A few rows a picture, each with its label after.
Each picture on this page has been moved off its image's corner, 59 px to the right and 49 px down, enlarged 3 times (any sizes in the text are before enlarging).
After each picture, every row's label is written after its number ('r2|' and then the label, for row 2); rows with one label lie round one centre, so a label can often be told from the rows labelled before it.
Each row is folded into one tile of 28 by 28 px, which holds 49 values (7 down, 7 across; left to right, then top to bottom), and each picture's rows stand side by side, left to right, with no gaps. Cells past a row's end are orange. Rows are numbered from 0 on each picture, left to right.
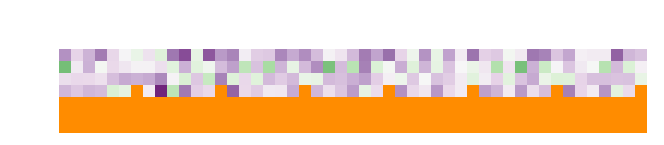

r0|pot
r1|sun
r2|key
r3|key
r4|key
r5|key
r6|key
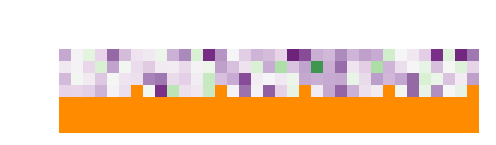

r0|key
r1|sun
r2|sun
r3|pot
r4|sun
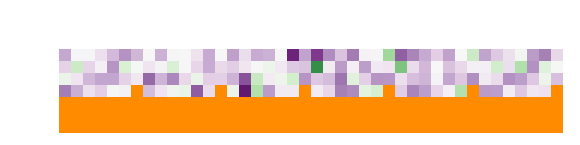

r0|key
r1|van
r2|sun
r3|pot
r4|pot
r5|key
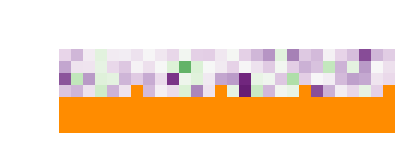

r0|van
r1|van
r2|sun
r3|key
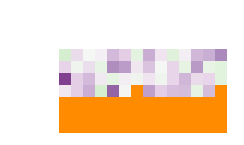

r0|van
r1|key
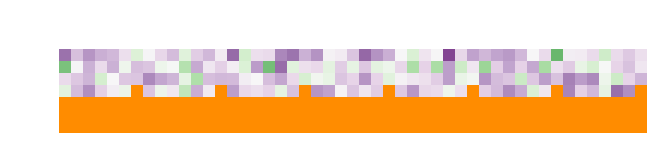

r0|pot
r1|van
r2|key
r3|key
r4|key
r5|pot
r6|van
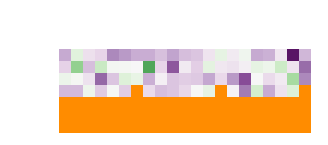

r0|key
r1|pot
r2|sun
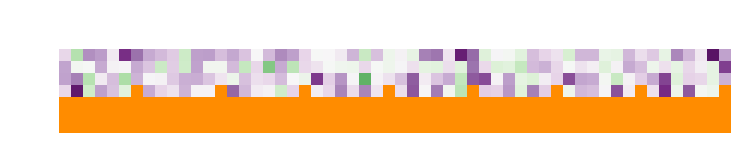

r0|sun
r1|key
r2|key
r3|van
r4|sun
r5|van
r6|van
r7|sun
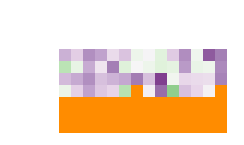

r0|pot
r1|sun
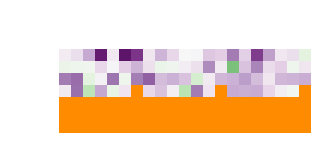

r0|sun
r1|van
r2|pot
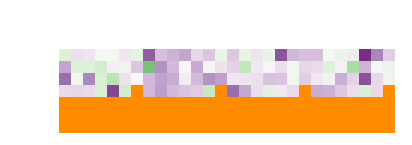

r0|van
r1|pot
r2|key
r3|key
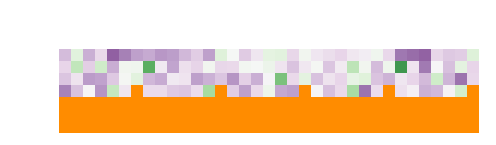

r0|key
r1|pot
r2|van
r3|van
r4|pot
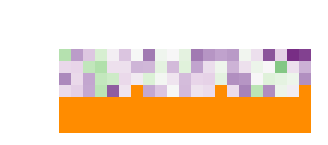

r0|van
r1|key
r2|sun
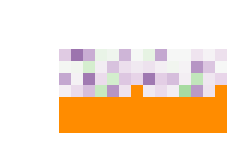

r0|van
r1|van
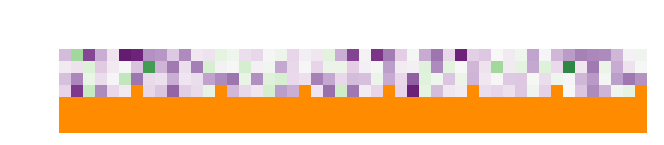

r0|sun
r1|pot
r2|van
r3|sun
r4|sun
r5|key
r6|pot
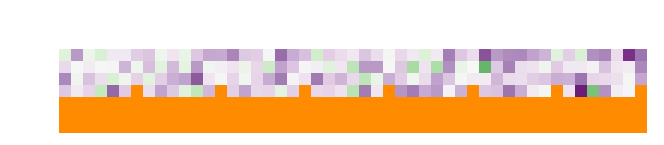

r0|van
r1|key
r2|key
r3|van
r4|key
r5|pot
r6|sun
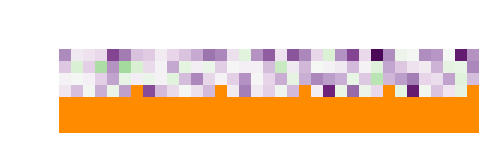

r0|key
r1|key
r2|sun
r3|sun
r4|sun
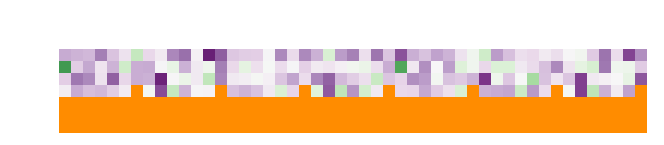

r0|pot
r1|sun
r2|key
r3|sun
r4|pot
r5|van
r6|sun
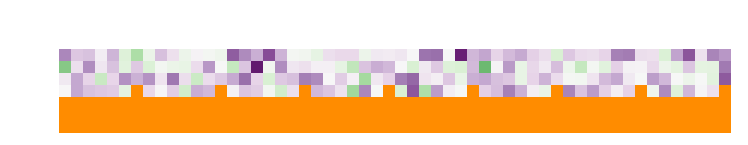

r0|pot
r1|van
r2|pot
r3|van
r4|sun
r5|pot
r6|key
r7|sun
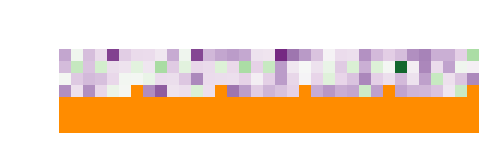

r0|key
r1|key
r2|key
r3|key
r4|pot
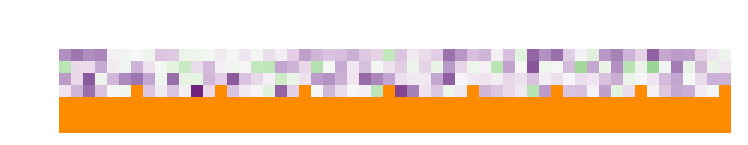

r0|pot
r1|van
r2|van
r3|pot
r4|key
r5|key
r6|key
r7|pot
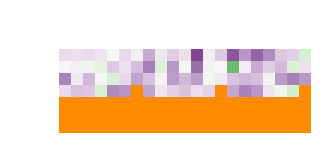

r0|van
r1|key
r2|pot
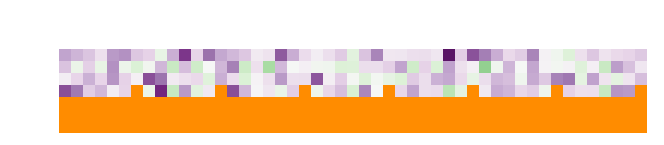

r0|key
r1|sun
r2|key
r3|van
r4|key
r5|pot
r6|van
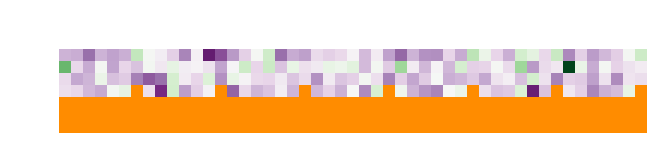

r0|pot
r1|sun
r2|key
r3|van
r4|pot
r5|van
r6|pot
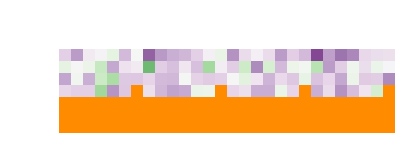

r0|van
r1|pot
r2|key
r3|pot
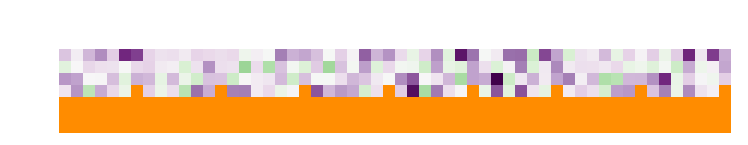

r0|sun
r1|van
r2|key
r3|key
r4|sun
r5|sun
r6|van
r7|sun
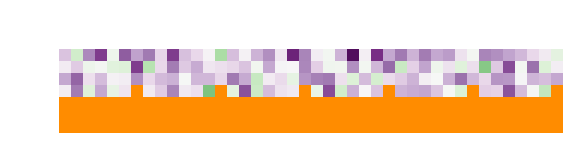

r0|sun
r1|pot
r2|sun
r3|sun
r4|pot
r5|pot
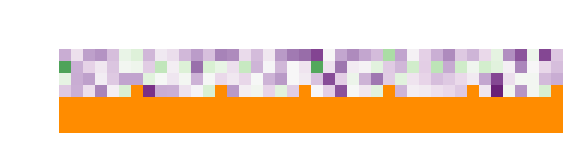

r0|pot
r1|key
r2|key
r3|pot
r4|key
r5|sun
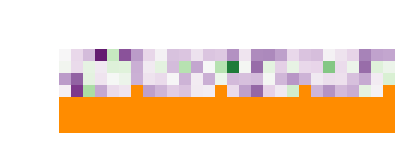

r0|sun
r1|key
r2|pot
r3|key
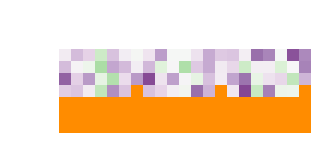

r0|van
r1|van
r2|sun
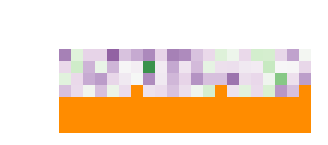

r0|key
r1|pot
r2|van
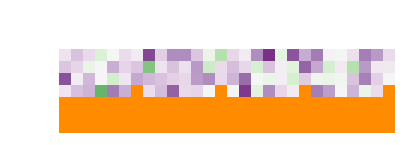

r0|van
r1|pot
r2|sun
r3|key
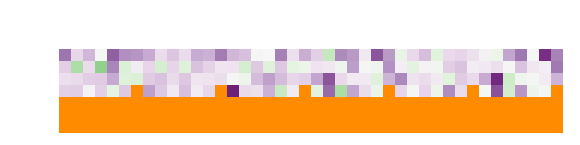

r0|key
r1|key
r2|key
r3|sun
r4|van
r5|sun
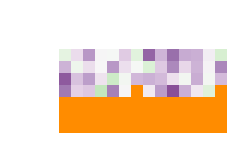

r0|van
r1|pot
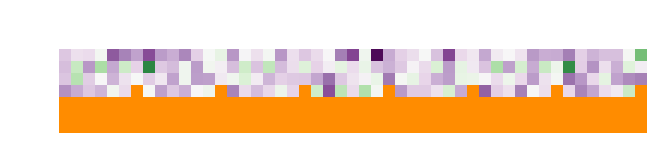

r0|key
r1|pot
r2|key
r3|sun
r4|key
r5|key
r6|pot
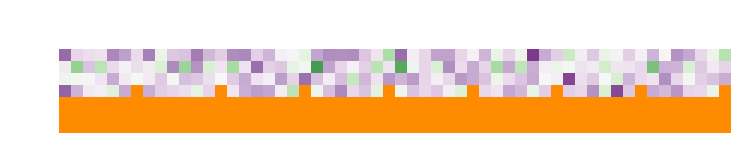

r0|key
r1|key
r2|pot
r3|pot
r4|pot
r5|key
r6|van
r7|pot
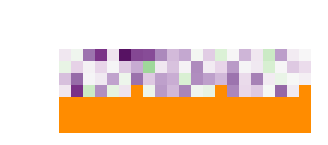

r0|sun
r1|pot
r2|van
